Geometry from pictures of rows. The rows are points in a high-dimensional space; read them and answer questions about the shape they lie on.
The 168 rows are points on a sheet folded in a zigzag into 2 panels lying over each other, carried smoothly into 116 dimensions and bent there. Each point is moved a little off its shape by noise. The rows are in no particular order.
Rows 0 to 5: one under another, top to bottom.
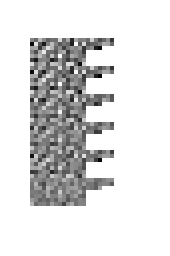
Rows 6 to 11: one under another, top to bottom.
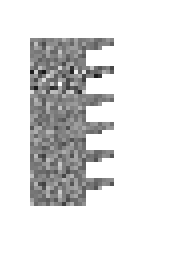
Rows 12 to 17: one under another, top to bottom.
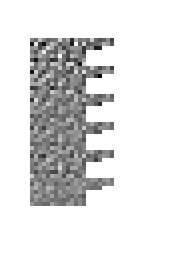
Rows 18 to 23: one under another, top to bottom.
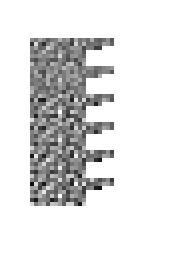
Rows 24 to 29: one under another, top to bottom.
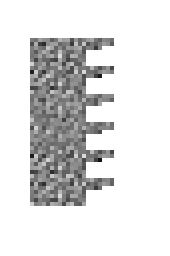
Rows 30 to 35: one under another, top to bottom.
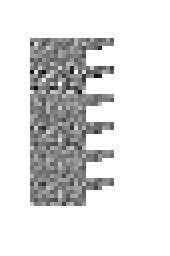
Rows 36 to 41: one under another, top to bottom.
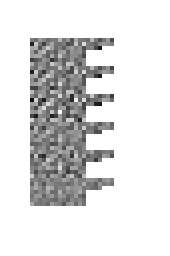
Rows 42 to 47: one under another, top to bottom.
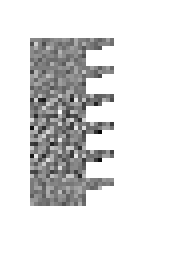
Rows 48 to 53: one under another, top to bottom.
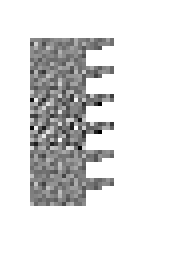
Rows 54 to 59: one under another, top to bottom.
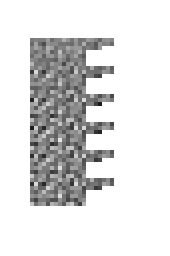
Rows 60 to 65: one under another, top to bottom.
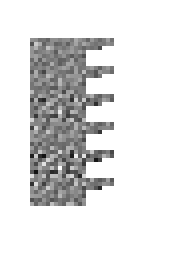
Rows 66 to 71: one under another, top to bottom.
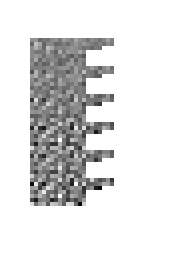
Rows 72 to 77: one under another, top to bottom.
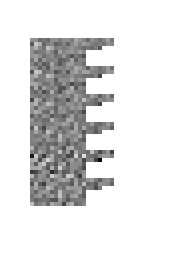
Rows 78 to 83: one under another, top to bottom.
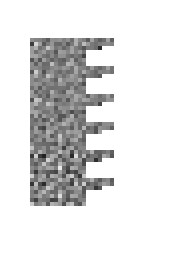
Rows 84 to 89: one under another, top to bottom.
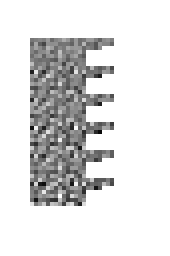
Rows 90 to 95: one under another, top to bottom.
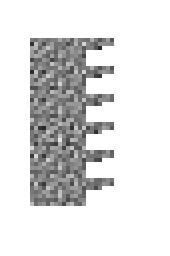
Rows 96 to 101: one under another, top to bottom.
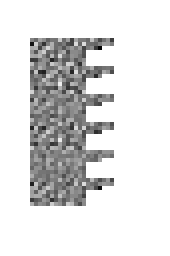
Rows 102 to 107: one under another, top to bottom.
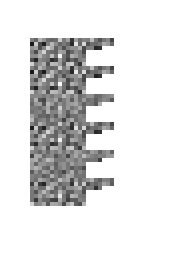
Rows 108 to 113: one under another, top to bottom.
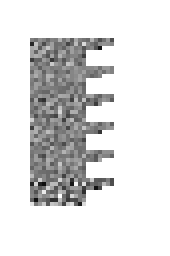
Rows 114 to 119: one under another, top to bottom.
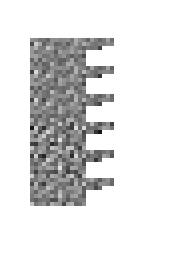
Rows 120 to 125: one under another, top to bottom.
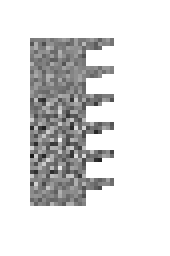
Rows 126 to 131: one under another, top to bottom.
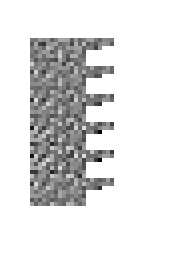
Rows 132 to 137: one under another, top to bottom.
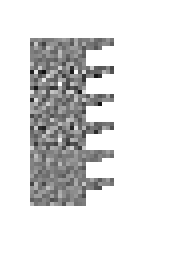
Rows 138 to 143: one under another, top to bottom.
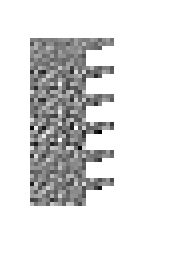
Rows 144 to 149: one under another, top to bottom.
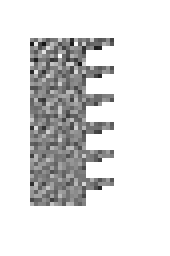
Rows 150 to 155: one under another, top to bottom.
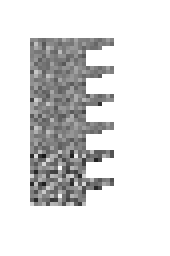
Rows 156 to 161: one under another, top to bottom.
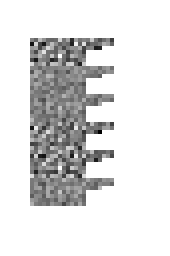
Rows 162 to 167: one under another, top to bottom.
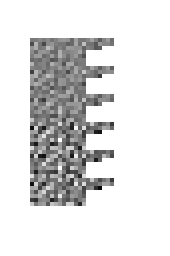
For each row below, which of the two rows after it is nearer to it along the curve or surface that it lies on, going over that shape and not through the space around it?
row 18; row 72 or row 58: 72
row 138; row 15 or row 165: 15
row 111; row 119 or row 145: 119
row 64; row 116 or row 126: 126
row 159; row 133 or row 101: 133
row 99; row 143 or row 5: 143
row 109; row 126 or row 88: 126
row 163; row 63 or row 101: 101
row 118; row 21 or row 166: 166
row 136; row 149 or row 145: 145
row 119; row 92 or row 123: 92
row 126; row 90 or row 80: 90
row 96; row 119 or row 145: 119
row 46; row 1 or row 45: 1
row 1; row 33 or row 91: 91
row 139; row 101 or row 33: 101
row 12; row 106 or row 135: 135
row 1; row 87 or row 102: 102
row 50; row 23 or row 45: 23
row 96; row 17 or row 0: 0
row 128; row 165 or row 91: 165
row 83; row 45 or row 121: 45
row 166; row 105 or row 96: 105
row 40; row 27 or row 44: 44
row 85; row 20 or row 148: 20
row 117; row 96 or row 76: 96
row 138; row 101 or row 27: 101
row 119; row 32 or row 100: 100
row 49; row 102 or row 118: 102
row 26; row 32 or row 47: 47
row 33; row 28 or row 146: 146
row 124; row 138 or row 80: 138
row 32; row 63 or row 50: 63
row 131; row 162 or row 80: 80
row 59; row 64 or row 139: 64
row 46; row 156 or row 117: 156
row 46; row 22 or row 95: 22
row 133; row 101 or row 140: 140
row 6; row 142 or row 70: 142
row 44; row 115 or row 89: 89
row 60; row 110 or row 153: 153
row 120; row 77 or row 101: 77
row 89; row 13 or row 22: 22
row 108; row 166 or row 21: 21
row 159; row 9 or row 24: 24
